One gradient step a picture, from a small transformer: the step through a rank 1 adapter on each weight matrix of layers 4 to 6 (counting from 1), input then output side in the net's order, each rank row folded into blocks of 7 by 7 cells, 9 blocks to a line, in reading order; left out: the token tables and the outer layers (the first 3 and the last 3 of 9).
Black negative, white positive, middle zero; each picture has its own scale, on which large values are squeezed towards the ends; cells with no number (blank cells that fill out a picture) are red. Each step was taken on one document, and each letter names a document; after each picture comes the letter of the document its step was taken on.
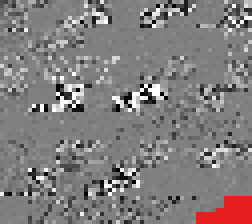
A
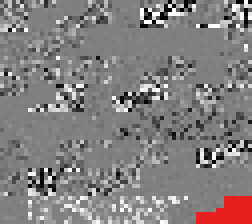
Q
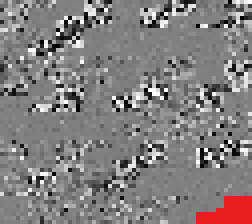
A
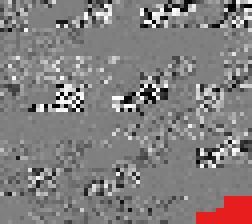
A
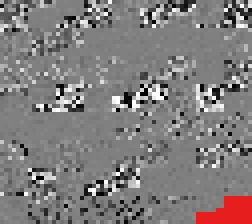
A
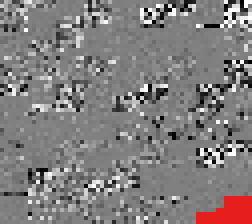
Q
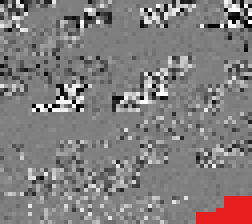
Q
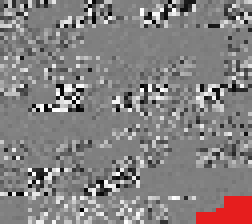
A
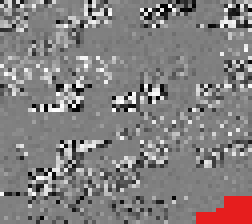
Q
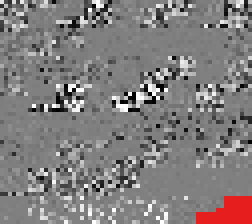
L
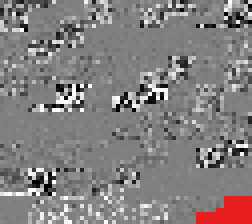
L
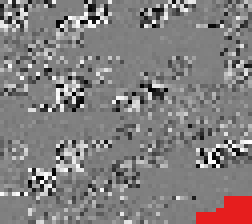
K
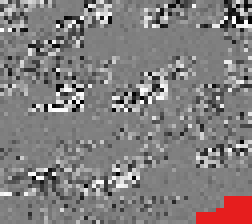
Q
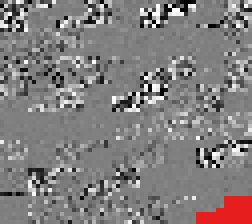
A
